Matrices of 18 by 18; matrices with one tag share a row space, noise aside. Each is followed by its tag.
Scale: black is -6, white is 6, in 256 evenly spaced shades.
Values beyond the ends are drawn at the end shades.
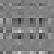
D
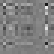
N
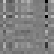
N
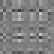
D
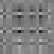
D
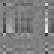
N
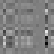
N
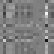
N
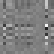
N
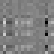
N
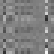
N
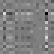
N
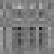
D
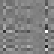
N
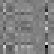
N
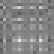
D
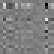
N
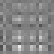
D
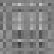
D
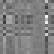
N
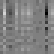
N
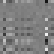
N
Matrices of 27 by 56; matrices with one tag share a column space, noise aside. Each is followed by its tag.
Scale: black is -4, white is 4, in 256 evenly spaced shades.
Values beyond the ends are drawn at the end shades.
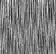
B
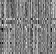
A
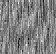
B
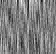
B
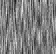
B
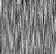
B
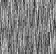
B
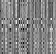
A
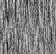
B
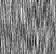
B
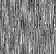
B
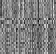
A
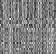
A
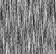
B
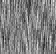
B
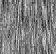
B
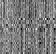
A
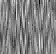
B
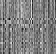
A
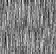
B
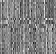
A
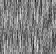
B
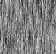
B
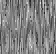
B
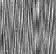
B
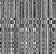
A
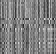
A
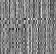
A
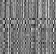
A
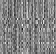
A
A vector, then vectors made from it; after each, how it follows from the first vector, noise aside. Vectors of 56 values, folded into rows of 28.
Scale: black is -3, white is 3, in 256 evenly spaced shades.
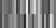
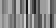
negated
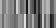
negated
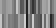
negated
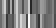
reversed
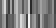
reversed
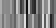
negated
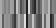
negated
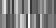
reversed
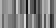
negated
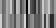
negated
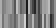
negated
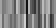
negated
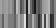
negated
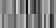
negated
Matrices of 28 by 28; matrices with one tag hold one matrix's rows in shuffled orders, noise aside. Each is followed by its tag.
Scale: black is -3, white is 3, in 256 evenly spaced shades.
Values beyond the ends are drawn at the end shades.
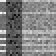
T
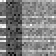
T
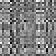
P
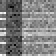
T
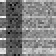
T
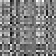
P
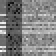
T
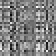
P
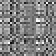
P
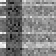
T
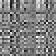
P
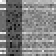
T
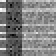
T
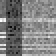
T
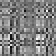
P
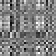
P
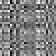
P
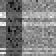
T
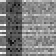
T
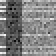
T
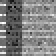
T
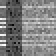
T
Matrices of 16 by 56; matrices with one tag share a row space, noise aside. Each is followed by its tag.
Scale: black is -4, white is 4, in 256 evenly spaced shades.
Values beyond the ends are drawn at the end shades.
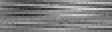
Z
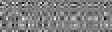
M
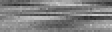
Z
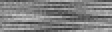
Z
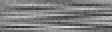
Z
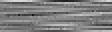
Z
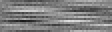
Z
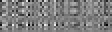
M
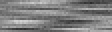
Z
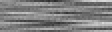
Z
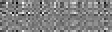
M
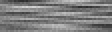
Z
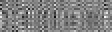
M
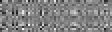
M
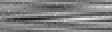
Z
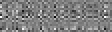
M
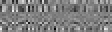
M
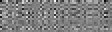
M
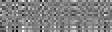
M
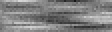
Z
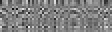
M
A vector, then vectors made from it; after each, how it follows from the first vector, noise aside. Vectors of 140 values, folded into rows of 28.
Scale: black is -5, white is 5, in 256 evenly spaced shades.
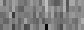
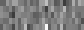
sign-scrambled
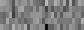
sign-scrambled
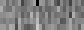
reversed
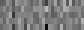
sign-scrambled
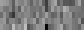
sign-scrambled
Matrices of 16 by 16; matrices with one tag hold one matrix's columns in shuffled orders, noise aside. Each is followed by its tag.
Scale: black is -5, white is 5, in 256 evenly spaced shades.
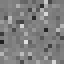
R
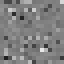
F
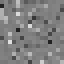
R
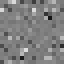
F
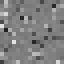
R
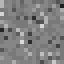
R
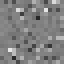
F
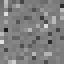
R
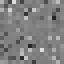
F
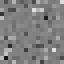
F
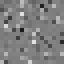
R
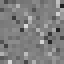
R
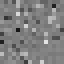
R
